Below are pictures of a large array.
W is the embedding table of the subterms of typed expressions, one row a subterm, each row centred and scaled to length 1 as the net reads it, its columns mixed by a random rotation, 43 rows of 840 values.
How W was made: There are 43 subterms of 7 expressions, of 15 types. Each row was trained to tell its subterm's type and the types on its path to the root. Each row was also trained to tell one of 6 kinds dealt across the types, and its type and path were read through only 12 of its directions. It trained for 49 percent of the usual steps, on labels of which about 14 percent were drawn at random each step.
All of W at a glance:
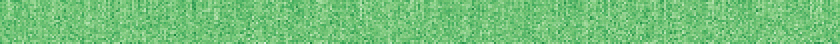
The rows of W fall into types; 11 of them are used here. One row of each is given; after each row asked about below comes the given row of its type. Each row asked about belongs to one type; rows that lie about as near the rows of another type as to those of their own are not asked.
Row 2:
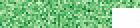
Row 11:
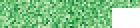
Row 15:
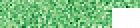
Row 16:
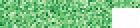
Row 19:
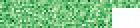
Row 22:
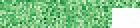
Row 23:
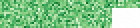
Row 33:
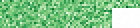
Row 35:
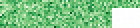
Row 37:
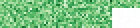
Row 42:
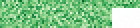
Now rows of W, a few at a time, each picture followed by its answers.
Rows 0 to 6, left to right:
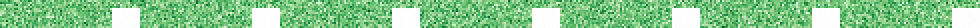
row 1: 42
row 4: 33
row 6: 15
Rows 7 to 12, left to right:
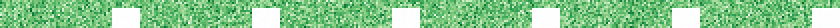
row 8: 2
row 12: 42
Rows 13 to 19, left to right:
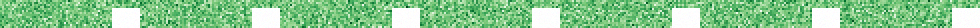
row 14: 42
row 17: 23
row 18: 37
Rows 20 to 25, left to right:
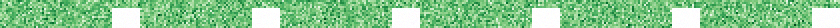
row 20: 22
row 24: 22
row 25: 16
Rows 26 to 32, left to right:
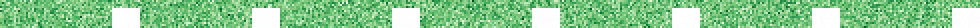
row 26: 16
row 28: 15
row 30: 33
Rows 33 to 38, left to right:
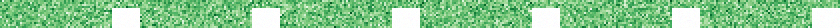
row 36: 16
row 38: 11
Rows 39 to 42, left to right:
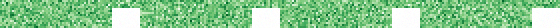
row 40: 23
